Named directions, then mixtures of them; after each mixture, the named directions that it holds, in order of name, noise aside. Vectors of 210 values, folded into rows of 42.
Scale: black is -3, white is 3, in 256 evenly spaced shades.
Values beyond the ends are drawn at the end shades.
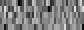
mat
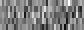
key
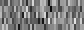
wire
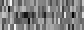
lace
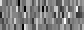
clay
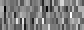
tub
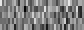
clay, key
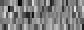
lace, mat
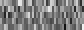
mat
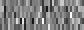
tub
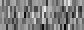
key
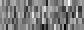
key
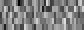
clay, mat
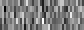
tub, wire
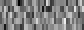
clay, mat
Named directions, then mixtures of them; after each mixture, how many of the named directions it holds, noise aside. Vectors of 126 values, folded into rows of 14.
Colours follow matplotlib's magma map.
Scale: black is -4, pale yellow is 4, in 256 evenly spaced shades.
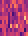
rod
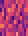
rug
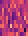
two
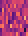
two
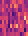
one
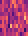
one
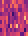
one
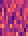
two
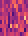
one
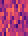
two
